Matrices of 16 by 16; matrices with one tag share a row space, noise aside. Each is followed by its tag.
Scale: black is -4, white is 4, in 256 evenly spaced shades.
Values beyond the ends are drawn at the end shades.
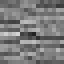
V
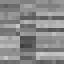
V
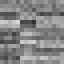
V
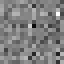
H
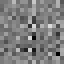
H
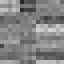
V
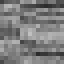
V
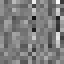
H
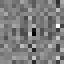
H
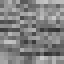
V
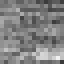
V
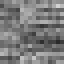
V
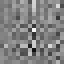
H
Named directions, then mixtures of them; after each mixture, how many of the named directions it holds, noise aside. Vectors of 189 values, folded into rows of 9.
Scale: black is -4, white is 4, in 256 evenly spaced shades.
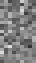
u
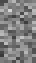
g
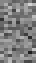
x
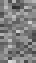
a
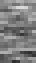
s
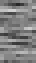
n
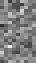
two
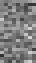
one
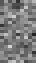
two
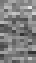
three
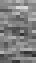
one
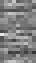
two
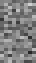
one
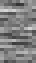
one
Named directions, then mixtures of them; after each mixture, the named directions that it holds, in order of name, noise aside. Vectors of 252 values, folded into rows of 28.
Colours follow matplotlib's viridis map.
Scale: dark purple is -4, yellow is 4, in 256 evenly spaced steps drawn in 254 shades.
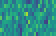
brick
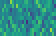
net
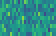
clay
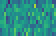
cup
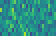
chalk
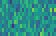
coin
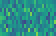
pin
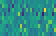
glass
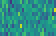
coin, glass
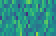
brick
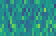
clay, glass, net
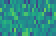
brick, chalk, cup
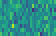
coin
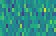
glass, pin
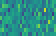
brick, clay, glass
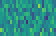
brick, coin, net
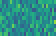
coin, pin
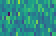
clay, cup
